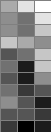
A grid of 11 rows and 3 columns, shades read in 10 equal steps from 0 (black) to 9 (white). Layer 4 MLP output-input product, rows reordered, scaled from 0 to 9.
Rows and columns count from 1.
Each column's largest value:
7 8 9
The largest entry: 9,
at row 1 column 3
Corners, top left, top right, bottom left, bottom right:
6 9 2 1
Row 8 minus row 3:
-1 -2 -4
